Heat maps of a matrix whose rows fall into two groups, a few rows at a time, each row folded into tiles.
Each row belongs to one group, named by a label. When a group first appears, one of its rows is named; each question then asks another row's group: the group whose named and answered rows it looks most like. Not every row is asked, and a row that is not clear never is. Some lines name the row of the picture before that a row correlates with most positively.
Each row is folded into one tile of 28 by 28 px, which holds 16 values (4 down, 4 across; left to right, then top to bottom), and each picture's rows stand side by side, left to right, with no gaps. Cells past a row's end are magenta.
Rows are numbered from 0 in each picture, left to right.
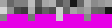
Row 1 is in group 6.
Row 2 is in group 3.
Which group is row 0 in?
6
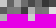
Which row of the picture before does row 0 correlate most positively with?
3
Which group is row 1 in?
3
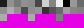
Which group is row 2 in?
6
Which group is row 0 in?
3
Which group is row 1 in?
6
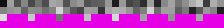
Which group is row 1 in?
3
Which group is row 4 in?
3
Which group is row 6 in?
6
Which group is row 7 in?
6
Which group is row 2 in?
6
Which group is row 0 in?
3
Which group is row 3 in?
3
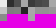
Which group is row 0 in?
6
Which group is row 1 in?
3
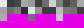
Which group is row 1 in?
6
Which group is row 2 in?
6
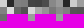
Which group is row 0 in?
6
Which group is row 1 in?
3
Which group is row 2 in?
6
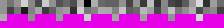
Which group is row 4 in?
3
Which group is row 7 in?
6
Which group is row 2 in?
3
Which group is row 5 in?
3
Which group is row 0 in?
6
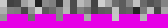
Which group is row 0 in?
6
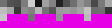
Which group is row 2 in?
3
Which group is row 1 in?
6
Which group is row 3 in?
6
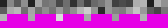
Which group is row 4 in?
3
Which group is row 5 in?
6
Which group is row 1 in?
3
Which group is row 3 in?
3
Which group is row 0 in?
3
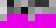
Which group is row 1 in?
3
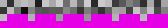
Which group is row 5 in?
3
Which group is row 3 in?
6
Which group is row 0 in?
6
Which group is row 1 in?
6
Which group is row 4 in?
3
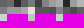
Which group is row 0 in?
3
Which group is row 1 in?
6
